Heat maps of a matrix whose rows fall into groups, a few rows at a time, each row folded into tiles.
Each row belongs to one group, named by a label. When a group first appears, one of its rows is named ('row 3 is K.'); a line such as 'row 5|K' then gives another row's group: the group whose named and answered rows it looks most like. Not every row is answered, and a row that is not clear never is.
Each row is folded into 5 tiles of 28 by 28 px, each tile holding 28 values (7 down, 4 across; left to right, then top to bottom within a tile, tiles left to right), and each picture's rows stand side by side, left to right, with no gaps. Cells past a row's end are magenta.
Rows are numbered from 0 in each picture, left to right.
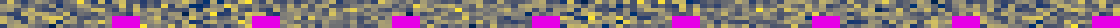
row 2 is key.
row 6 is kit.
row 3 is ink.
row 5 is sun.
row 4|kit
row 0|kit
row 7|kit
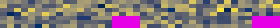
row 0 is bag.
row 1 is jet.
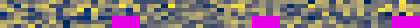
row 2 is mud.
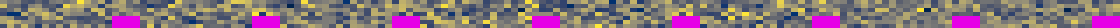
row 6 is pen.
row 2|jet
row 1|sun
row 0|bag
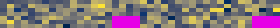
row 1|pen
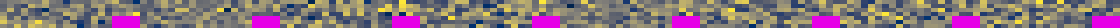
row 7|ink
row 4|jet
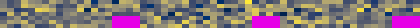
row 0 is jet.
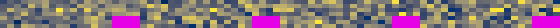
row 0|sun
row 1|pen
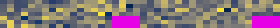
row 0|sun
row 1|pen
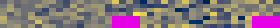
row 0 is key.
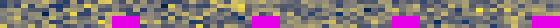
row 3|sun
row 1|bag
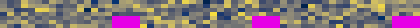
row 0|jet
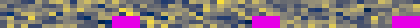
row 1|bag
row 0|bag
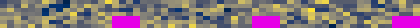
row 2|kit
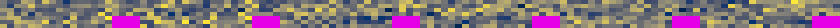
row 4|ink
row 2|jet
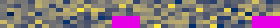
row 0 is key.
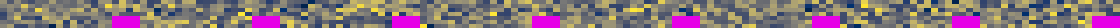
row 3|pen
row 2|bag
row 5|key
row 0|pen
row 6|jet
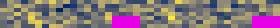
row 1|kit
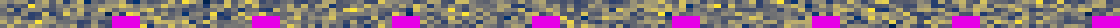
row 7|ink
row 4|sun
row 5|kit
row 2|key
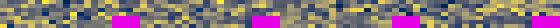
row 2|key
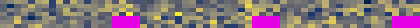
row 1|pen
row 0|mud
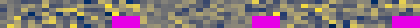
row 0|mud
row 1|key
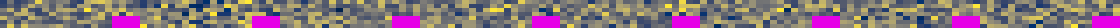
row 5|pen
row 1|key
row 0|sun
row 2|kit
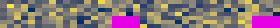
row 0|pen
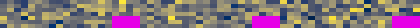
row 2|pen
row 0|sun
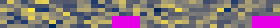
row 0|kit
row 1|ink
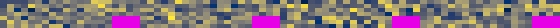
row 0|sun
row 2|pen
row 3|mud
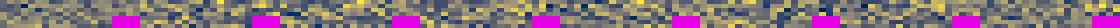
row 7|pen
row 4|bag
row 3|sun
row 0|mud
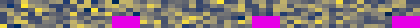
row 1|kit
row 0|jet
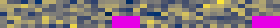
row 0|ink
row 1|bag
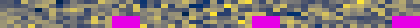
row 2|bag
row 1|key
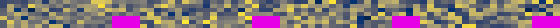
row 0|sun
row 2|ink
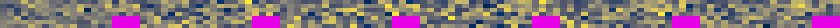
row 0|mud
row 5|sun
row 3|sun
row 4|sun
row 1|mud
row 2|mud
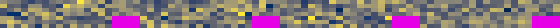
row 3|pen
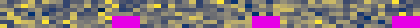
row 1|kit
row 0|ink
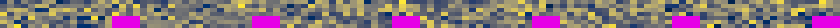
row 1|sun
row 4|key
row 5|jet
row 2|mud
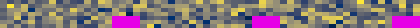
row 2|kit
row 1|jet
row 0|pen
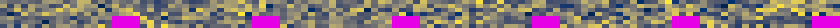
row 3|ink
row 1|sun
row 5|bag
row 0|bag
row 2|pen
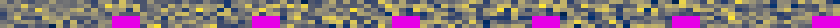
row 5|kit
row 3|jet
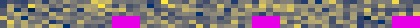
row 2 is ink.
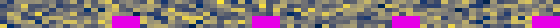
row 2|bag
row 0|pen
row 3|key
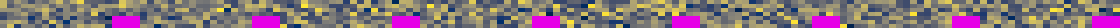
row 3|pen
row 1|pen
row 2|jet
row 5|mud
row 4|sun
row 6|pen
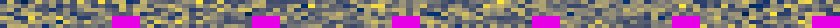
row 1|ink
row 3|bag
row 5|key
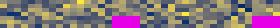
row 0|bag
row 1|kit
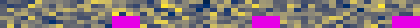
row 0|sun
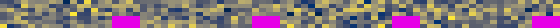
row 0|jet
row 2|key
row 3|key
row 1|mud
